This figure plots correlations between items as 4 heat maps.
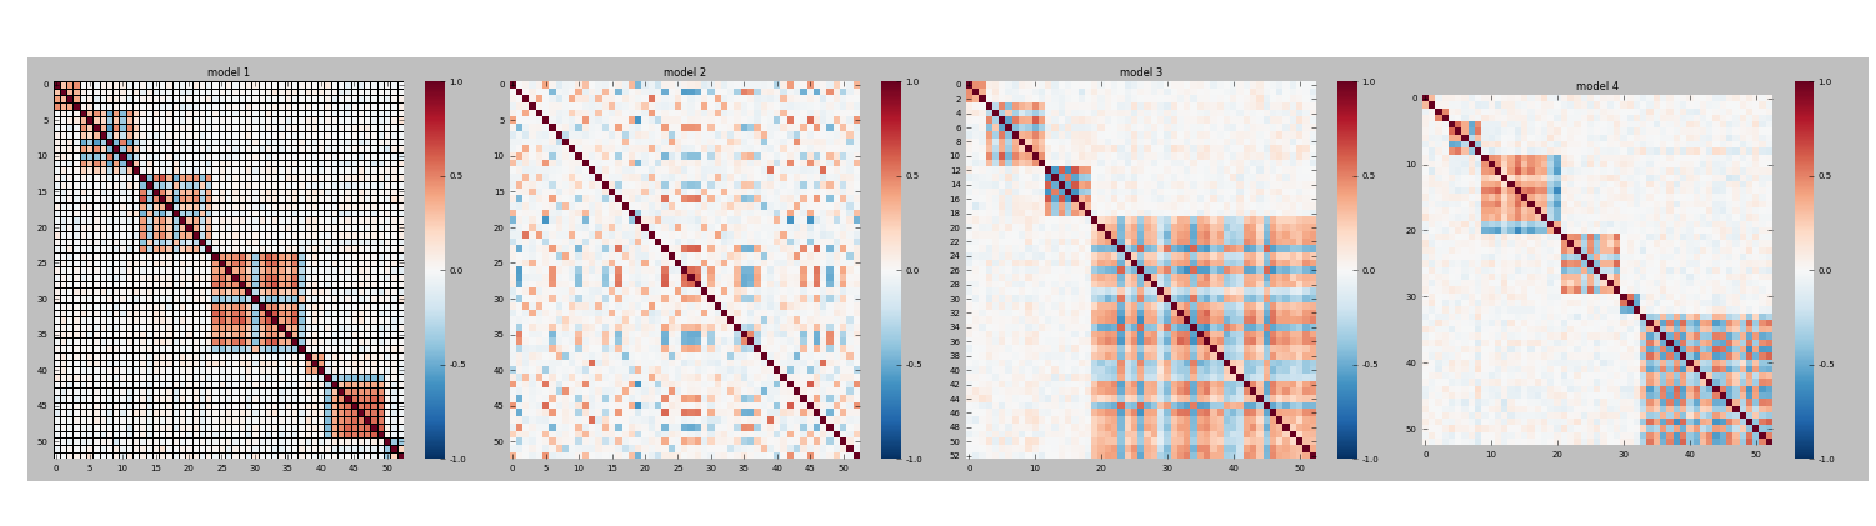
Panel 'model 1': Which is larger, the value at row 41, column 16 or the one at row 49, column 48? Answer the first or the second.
the second
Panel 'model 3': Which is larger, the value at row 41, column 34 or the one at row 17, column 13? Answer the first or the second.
the first
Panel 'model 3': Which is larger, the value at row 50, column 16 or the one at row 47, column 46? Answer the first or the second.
the second
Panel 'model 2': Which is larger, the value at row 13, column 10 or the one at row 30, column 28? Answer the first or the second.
the second
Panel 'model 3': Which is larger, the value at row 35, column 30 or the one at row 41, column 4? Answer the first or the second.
the second
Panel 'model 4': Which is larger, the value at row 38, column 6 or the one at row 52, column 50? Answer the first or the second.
the first
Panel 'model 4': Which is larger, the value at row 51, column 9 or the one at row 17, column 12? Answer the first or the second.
the second
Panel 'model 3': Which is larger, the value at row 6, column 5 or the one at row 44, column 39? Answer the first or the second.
the second
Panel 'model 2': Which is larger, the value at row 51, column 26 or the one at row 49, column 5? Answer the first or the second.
the second
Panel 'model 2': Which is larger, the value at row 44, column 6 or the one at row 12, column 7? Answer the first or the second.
the first
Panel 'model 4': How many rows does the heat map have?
53
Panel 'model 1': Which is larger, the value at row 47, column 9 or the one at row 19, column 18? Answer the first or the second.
the first
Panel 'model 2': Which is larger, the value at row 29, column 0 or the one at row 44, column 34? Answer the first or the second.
the second
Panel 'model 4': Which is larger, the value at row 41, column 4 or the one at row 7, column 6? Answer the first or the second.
the first
